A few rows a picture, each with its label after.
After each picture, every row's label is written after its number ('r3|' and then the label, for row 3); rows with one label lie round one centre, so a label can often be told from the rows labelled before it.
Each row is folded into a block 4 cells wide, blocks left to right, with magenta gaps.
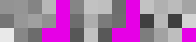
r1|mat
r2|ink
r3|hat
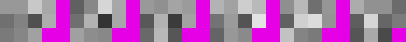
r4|hat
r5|hat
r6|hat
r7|hat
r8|mat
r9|ink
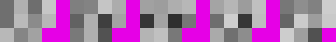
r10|mat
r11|hat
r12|hat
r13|hat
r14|mat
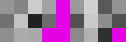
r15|hat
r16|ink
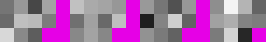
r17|mat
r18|hat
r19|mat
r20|ink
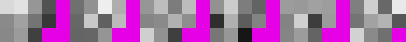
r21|ink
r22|hat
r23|mat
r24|ink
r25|hat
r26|mat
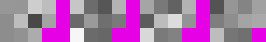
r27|hat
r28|mat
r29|mat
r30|mat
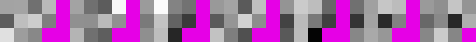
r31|mat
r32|mat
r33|ink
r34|mat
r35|ink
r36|hat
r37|hat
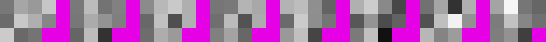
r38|mat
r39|ink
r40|hat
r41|hat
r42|ink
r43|ink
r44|mat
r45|ink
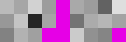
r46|hat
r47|mat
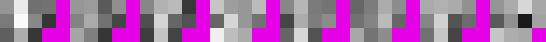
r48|ink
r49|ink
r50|ink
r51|mat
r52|ink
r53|mat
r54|ink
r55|hat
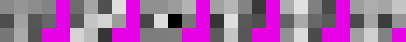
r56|ink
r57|mat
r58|hat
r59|ink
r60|ink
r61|hat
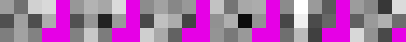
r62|hat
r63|hat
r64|mat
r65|hat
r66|ink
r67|mat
